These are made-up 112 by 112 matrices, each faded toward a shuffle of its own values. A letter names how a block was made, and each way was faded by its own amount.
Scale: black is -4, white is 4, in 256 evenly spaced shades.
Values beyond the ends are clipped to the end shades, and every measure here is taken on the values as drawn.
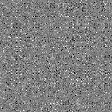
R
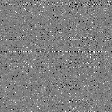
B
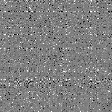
B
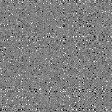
B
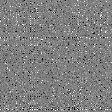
B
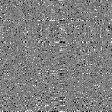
R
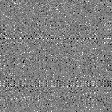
R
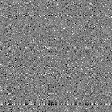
R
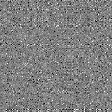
R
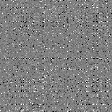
B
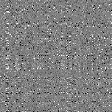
B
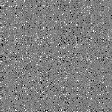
B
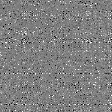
B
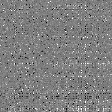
B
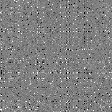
B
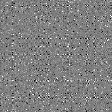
B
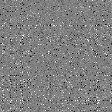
B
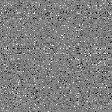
R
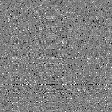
R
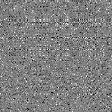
R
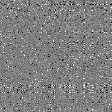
B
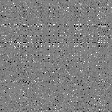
B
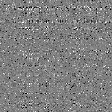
B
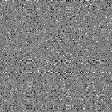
R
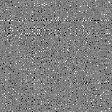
B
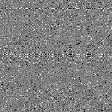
R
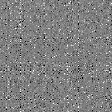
B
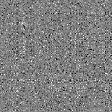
R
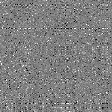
R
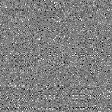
R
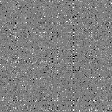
B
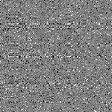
R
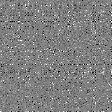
B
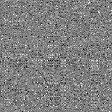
R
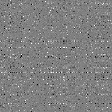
B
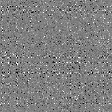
B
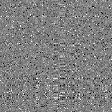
R
